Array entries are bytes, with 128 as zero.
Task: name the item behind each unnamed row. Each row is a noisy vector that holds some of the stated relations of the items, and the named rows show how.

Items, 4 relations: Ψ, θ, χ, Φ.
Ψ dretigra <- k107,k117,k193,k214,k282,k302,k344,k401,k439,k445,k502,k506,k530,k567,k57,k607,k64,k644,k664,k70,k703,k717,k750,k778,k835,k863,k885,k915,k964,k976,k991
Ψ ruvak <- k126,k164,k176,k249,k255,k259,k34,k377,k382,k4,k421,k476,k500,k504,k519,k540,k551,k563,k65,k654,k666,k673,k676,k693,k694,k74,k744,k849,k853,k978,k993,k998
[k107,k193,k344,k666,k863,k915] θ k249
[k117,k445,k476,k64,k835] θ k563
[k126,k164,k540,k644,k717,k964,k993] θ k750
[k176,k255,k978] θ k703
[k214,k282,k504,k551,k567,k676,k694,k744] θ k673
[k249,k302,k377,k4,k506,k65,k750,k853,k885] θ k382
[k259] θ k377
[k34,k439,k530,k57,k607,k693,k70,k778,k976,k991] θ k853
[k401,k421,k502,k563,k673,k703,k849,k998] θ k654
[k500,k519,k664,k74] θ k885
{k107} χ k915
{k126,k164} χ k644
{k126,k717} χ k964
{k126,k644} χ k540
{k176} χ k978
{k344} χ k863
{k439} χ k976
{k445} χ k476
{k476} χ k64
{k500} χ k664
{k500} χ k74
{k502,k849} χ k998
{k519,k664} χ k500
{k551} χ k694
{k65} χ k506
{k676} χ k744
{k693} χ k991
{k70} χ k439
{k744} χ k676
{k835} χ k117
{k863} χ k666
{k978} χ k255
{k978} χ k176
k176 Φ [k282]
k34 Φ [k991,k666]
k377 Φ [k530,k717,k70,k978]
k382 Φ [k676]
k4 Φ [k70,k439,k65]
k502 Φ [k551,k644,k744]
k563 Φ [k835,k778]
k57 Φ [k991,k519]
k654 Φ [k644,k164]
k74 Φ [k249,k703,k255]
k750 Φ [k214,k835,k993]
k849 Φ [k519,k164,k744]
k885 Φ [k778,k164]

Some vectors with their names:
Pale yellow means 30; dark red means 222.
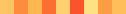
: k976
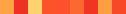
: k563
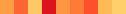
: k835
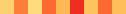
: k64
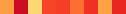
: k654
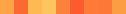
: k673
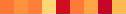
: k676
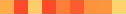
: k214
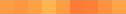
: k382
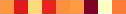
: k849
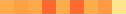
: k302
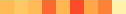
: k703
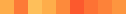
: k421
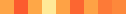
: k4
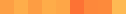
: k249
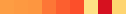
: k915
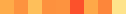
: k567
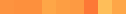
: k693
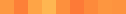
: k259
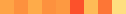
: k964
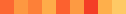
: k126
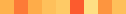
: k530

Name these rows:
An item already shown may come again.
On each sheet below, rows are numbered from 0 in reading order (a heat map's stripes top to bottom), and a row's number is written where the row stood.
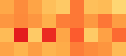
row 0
k70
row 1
k500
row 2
k991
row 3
k249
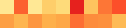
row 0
k255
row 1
k249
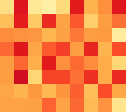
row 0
k978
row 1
k991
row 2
k717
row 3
k519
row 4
k750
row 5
k654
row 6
k74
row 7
k664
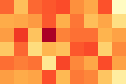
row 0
k107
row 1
k607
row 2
k885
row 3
k998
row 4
k65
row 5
k344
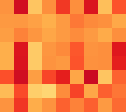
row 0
k551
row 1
k382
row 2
k853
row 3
k666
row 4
k666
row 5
k164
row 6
k694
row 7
k993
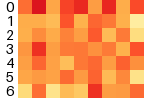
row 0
k519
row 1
k445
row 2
k964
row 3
k34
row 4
k540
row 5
k664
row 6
k176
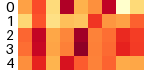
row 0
k502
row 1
k176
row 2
k744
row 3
k744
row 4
k644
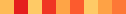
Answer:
k991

